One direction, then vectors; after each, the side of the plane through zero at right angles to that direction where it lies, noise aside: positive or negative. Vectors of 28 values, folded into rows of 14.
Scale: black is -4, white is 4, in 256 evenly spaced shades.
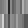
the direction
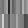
positive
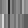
positive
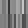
positive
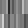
positive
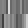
negative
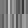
negative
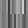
positive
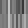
negative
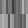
positive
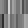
negative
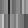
positive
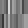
negative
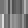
positive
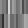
negative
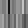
positive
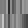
positive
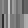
negative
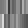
positive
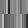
positive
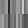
positive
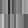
positive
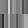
negative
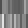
positive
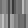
positive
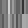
negative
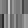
negative
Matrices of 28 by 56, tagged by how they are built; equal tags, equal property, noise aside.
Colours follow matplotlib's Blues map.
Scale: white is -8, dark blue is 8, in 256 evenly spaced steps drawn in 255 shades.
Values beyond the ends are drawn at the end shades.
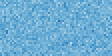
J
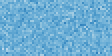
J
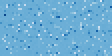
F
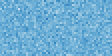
J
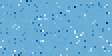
F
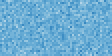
J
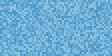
J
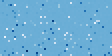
F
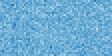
J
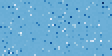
F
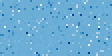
F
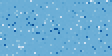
F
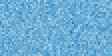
J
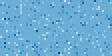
F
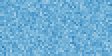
J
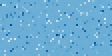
F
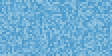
J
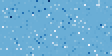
F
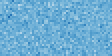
J
